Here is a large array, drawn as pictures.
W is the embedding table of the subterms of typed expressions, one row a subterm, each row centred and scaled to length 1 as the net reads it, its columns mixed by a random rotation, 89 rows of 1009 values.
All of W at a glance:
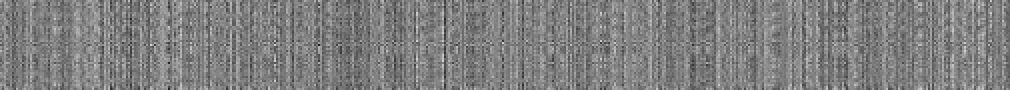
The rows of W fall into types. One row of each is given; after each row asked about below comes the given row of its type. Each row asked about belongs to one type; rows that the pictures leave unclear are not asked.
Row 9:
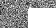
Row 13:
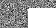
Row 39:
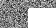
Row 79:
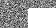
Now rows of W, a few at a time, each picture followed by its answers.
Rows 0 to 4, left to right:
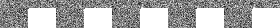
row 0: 39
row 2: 9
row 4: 9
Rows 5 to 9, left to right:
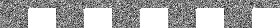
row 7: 79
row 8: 13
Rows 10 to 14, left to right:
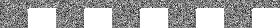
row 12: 13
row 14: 13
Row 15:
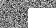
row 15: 39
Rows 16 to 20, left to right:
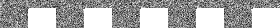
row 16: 39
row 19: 39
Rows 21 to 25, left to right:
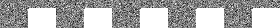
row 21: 13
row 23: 79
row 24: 79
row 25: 13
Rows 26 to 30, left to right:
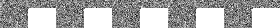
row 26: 39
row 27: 13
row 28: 39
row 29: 39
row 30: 13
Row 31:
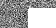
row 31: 39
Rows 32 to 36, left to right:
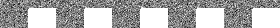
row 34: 9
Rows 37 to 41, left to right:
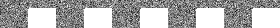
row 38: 9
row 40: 13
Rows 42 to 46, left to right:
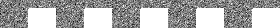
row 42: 79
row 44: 9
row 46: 79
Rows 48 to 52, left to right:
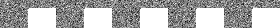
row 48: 79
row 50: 39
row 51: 79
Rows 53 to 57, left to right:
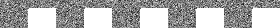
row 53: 79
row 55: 39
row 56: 13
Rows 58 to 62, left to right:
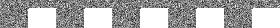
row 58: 13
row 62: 9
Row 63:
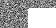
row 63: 79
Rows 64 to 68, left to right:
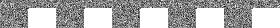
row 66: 13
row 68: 9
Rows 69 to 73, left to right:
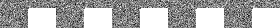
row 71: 13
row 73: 39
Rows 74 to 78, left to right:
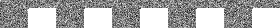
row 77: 39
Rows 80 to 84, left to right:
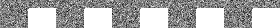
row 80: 13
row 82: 79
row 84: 39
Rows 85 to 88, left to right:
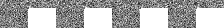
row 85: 39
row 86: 9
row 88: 9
